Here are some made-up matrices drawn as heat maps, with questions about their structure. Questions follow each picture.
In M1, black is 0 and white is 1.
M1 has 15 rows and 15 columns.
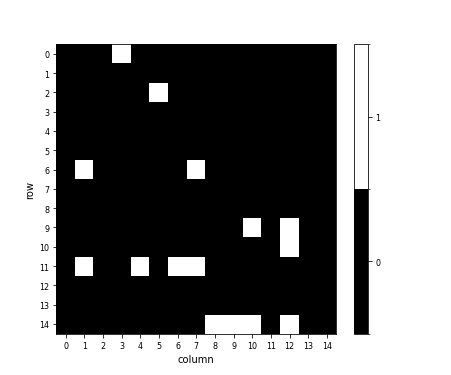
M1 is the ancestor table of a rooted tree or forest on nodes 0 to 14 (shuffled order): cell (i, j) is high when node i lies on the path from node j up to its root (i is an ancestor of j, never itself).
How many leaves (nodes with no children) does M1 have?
8
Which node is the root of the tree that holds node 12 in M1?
14
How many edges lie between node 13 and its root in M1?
0
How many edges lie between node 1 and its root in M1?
2
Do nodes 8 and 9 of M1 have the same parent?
yes
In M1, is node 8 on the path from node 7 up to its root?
no
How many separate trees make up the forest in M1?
5
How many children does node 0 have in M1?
1
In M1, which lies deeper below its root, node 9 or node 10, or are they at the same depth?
node 10
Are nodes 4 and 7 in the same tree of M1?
yes
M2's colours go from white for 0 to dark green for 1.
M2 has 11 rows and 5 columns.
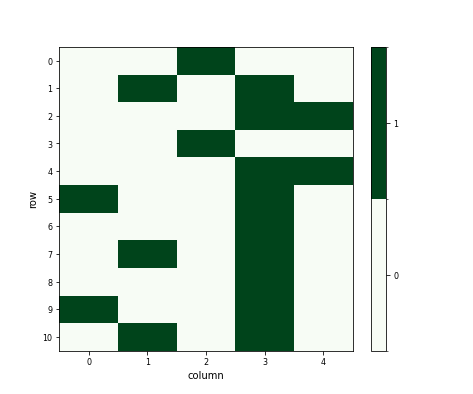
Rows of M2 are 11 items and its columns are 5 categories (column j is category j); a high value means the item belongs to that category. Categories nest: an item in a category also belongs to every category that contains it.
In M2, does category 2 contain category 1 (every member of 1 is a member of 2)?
no
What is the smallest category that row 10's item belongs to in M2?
1
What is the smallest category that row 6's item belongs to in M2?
3
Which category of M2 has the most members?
3
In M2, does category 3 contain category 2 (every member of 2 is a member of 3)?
no
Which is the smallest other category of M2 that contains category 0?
3
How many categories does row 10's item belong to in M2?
2
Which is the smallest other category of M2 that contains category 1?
3
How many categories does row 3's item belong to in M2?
1
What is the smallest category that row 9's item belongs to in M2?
0
